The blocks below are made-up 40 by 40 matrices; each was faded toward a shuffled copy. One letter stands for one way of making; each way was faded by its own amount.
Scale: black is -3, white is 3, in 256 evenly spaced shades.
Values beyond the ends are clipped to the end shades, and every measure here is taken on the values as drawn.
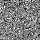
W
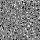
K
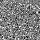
W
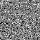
W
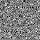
W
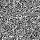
W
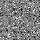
K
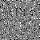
K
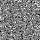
W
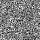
W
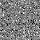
K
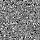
W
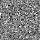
W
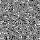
K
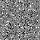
K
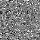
K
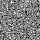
K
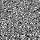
W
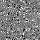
K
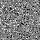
K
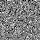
W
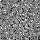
K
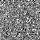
W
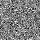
W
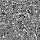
K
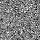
K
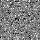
K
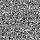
W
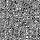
K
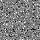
K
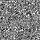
W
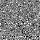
W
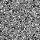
W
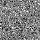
W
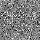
W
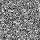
W
